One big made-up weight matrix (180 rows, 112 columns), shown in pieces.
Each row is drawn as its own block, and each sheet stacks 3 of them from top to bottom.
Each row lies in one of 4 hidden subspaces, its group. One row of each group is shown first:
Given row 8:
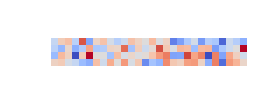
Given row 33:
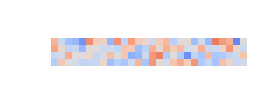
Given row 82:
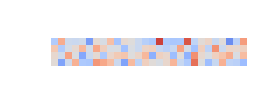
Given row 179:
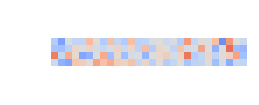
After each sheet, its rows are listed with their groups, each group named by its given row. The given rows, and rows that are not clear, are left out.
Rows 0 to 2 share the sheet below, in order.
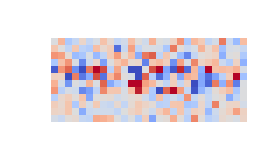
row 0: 33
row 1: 179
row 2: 82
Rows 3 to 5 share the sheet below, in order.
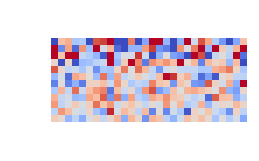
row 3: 82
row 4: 82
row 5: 33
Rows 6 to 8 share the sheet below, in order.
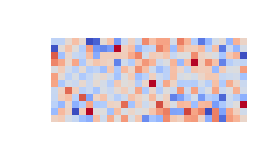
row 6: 8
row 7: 33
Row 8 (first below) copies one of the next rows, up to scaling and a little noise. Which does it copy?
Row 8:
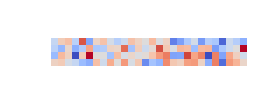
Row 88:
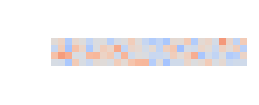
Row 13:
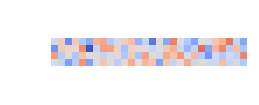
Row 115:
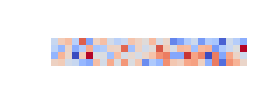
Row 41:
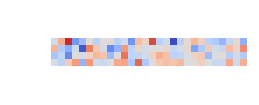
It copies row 115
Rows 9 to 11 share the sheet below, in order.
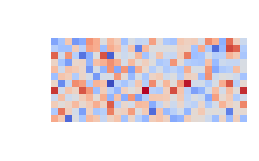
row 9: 179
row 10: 33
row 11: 33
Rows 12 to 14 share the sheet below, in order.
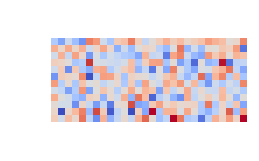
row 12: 8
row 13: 8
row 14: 33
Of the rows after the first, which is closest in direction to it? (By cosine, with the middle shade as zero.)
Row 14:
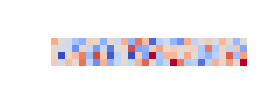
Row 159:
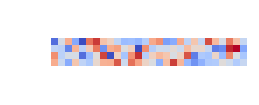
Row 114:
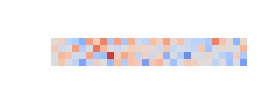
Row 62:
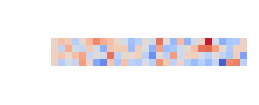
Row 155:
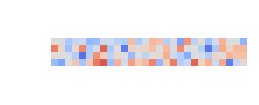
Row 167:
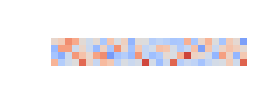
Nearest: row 167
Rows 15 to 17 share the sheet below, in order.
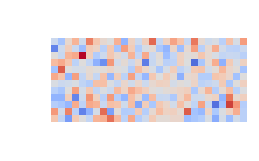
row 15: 82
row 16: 8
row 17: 179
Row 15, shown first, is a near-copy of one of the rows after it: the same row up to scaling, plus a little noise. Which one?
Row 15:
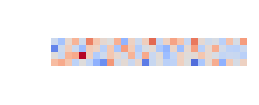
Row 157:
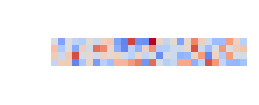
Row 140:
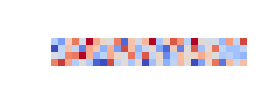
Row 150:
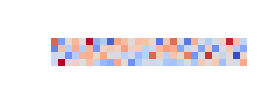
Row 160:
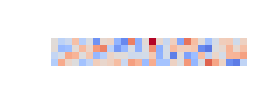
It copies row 140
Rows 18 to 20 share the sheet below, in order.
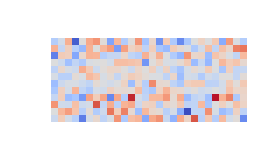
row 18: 8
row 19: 8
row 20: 33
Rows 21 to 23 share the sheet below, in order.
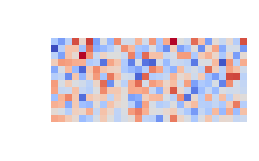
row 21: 82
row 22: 179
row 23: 179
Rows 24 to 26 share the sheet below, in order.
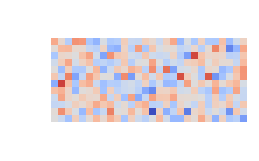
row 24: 179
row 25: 8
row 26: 33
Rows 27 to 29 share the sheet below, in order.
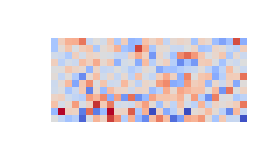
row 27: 33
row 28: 8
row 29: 33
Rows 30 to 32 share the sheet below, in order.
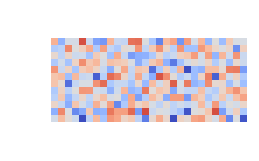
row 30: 179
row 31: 82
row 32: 33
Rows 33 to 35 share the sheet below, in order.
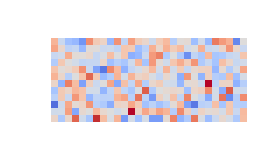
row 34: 8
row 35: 82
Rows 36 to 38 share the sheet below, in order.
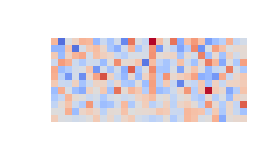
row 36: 82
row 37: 82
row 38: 8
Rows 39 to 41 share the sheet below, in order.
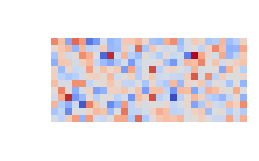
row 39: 179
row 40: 82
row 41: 8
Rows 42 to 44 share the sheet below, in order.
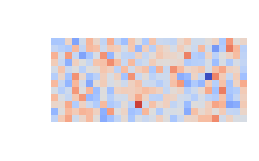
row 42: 179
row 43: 8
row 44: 179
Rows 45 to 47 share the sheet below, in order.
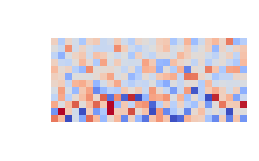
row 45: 33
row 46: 82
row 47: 33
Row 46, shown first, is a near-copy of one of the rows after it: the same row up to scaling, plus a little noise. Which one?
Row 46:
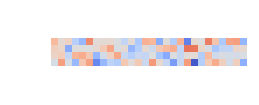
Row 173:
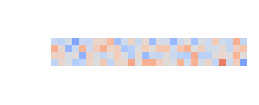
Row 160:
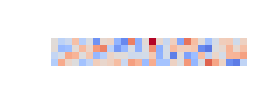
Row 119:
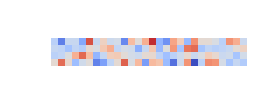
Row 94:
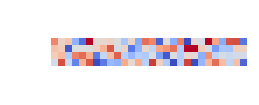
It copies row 94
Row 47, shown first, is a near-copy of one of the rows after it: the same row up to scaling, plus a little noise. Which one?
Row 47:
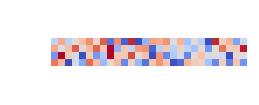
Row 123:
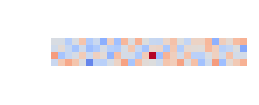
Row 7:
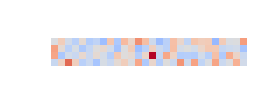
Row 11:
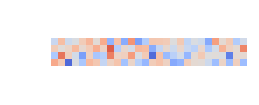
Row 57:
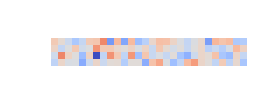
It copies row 11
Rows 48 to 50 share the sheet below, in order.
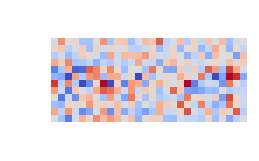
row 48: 179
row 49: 179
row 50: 179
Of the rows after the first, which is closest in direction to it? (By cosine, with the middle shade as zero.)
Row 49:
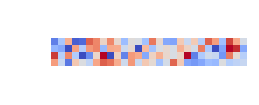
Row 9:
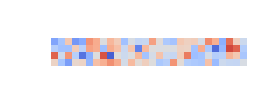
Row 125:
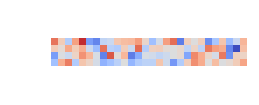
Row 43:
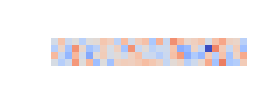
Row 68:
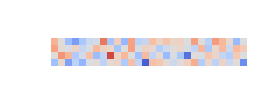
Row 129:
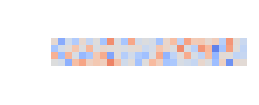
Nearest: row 9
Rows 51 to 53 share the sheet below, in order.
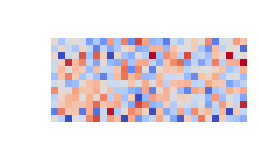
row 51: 33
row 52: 82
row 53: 33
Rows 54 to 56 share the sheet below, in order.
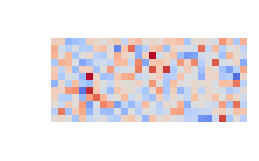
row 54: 33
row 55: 8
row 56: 8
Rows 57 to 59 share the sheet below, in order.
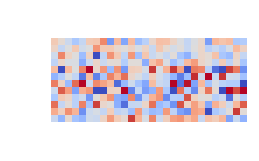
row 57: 33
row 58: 82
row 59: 82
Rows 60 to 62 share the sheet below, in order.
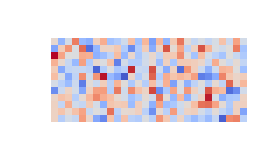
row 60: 8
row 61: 82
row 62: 82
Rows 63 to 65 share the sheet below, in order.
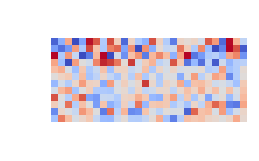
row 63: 179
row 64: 179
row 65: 179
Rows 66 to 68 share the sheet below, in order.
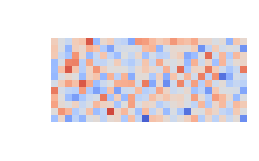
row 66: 8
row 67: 82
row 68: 33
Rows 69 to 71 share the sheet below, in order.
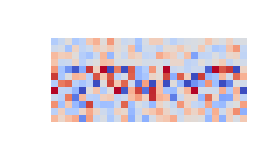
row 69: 179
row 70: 33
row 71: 8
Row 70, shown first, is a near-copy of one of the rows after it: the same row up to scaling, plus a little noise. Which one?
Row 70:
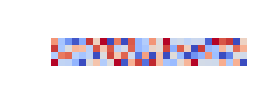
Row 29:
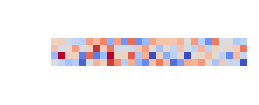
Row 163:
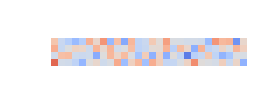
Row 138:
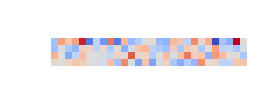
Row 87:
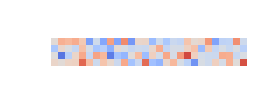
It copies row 163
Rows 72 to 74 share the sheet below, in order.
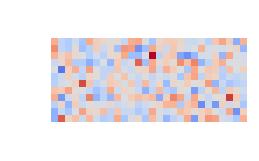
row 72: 33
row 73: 82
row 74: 82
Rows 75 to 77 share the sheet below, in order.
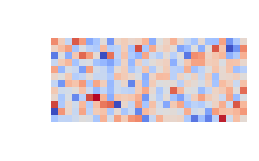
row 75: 179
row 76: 33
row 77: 8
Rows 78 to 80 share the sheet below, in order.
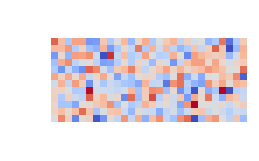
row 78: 179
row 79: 8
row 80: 82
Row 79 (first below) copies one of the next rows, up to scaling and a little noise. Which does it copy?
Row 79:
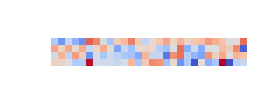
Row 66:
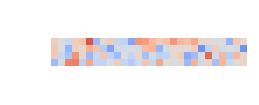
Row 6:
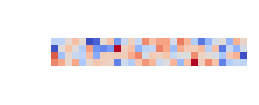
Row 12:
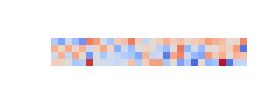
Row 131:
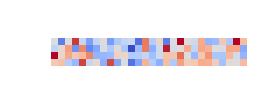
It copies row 12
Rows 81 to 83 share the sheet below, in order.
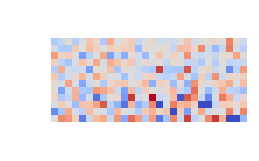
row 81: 179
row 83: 82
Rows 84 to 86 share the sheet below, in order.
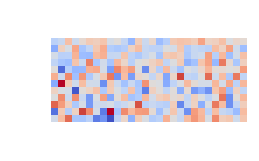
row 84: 8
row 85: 8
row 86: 179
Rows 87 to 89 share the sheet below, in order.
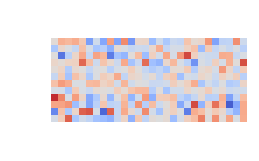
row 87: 33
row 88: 8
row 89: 179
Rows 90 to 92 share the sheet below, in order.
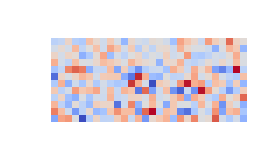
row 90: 179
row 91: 33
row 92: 33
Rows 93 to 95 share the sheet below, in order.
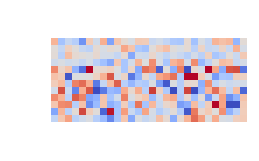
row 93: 33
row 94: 82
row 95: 179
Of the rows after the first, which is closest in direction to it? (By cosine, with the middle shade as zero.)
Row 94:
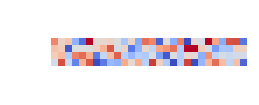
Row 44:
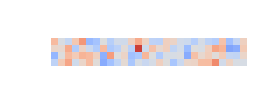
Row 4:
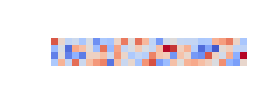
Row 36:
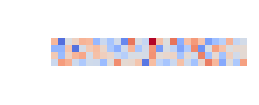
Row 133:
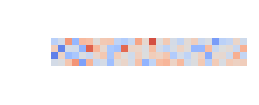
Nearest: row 4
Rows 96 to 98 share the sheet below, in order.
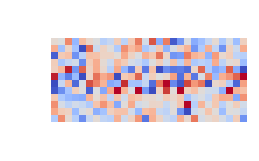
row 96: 8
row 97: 8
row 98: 33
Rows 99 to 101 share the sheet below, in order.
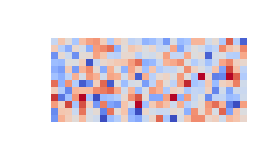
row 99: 8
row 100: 179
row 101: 179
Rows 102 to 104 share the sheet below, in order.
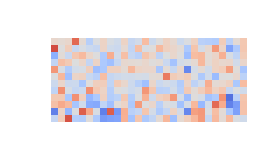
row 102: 179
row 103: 82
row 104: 179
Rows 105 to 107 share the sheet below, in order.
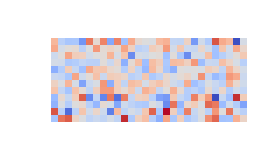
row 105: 33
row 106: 179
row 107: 33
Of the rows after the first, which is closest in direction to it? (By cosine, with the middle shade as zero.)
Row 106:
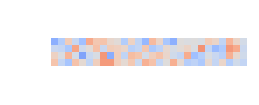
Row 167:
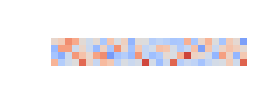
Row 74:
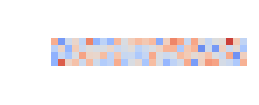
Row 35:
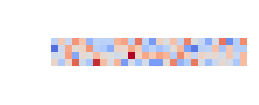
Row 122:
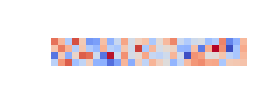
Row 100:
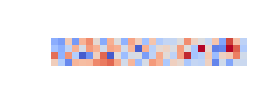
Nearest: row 100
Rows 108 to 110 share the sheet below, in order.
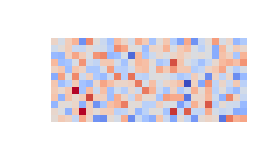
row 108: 33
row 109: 8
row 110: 82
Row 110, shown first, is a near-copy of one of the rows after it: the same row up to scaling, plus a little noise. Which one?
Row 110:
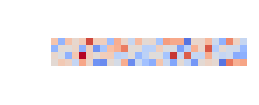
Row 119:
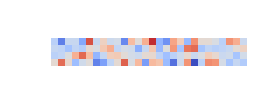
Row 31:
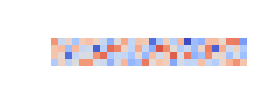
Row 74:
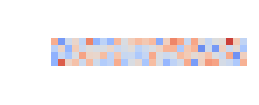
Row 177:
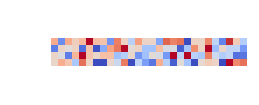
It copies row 177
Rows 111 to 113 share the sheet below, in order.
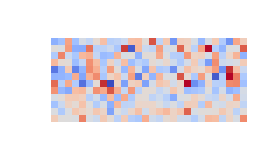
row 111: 8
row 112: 179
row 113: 33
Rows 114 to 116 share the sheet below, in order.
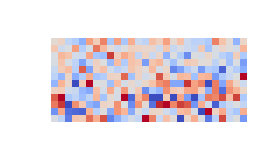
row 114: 33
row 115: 8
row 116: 82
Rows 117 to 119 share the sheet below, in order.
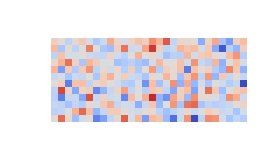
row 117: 8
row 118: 82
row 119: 82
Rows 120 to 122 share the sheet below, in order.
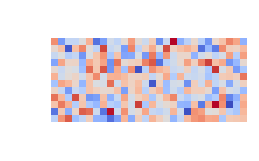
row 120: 82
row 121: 33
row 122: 179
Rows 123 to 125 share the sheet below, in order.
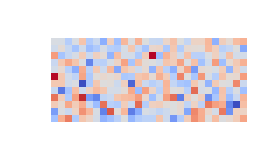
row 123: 33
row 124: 82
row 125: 179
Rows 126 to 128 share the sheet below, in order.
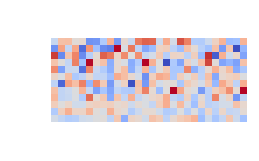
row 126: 8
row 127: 33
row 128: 33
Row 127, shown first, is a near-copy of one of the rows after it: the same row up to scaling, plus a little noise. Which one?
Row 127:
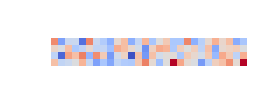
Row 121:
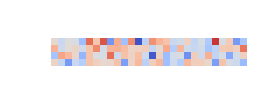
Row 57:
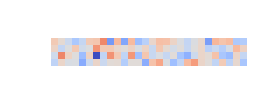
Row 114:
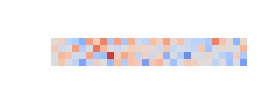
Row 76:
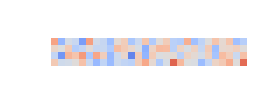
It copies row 76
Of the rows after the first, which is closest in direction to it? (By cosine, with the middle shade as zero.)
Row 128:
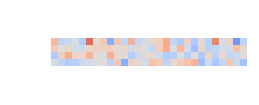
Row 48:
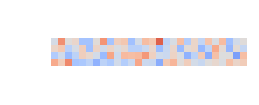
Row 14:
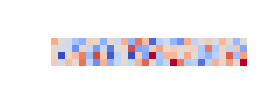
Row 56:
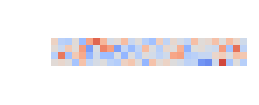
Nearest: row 56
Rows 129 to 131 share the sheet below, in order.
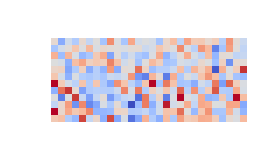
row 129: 179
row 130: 33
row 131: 8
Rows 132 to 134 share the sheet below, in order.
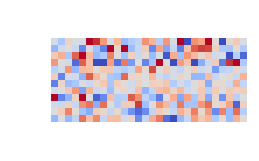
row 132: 82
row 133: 8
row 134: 179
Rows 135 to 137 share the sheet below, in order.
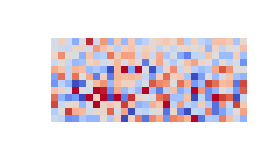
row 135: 33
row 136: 82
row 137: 33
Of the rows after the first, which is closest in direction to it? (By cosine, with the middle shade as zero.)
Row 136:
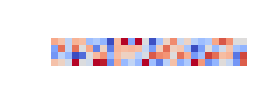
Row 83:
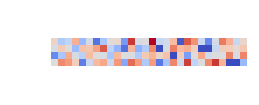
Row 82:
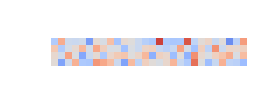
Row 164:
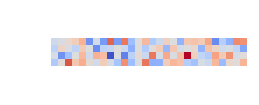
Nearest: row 164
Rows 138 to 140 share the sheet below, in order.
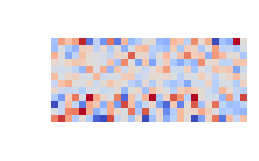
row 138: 33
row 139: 33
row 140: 82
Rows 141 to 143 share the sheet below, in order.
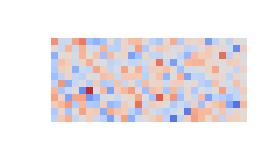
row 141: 179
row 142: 8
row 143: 179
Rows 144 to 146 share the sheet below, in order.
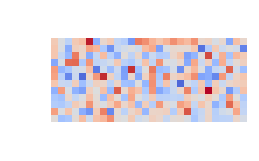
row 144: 8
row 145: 82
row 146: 179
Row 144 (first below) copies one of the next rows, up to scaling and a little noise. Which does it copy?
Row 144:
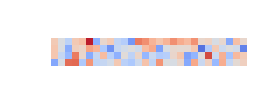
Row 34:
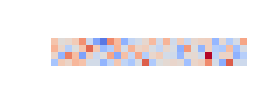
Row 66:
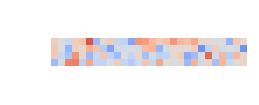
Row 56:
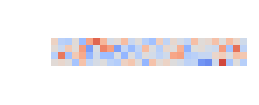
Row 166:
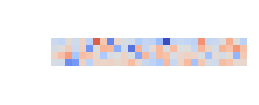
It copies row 66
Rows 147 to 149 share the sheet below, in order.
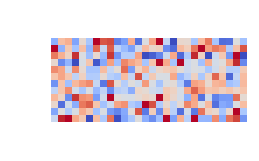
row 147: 82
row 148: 179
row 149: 8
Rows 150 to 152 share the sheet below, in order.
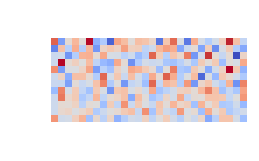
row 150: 82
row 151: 82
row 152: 82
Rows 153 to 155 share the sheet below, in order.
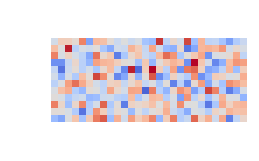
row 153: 82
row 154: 82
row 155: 82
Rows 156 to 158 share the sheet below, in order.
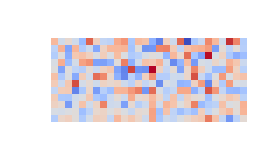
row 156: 82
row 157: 82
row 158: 82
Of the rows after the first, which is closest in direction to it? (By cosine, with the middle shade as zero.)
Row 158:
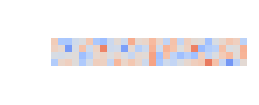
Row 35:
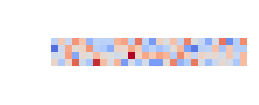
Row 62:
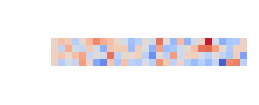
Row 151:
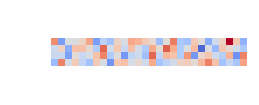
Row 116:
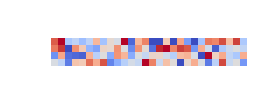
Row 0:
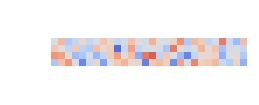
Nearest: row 151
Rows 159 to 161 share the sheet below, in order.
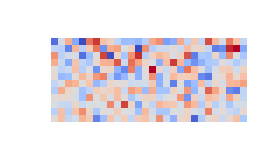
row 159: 179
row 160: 82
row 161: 82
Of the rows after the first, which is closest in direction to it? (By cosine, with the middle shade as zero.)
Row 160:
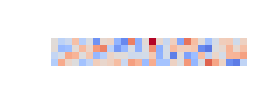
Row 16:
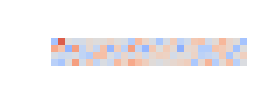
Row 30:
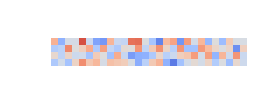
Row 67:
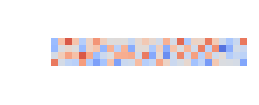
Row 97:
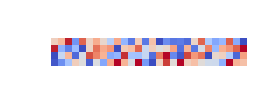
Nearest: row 16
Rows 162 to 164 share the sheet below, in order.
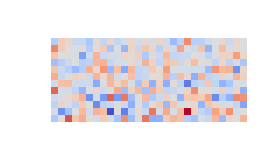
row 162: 82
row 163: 33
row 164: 33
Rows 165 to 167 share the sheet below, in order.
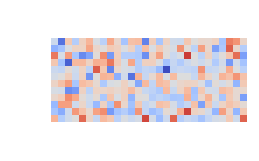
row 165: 179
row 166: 8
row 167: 33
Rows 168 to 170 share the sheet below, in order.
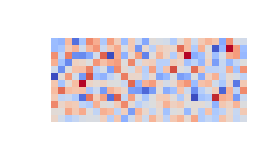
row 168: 179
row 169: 82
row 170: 33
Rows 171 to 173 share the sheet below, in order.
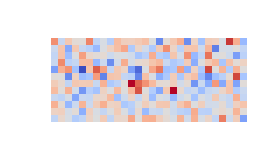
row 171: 82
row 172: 179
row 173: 82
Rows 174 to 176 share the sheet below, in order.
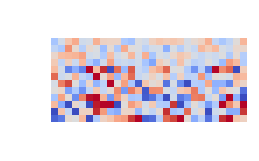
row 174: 82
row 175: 33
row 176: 8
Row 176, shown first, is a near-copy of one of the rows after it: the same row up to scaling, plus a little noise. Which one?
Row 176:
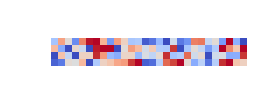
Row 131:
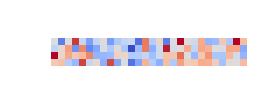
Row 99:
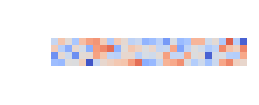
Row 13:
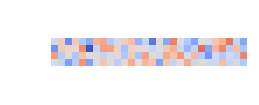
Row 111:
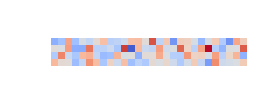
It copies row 99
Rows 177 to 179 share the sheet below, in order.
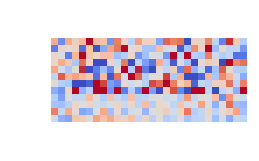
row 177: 82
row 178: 82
